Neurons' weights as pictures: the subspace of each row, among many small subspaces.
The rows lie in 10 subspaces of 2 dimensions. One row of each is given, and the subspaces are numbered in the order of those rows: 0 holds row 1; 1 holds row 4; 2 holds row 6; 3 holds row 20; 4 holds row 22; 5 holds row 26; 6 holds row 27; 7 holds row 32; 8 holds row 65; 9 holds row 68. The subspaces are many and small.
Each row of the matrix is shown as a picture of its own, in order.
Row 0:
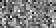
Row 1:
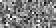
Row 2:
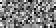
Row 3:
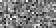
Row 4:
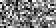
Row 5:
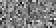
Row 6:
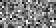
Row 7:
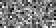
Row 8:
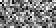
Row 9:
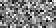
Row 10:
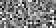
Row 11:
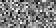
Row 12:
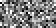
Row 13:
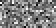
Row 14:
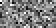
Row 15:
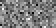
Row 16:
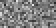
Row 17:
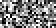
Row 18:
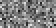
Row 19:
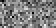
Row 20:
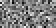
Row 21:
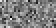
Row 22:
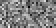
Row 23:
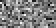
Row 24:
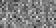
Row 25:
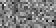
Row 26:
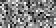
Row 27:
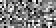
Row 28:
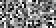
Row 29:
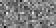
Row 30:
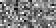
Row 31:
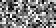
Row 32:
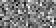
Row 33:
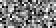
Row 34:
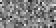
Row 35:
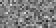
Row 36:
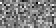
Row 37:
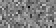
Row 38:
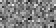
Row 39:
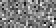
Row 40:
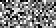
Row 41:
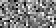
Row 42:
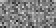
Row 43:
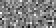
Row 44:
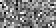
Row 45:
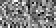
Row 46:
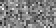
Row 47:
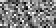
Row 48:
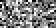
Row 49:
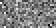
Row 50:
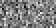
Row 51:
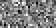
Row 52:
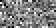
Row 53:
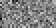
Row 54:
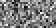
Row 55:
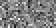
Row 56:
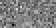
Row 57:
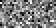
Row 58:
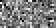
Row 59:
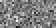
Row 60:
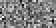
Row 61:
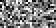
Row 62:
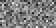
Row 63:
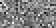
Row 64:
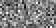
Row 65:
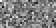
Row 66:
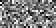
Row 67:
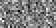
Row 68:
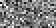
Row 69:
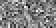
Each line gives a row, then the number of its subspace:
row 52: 9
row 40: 0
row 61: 1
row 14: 3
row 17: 0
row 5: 6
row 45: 4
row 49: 9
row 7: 2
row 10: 6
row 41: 7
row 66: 3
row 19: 2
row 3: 0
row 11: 0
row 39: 7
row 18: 5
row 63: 9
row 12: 5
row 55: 5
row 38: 7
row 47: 5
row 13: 3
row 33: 2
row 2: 7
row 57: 5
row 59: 0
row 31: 0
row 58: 1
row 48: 1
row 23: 1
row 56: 9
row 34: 7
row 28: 6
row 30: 1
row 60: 6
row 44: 9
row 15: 5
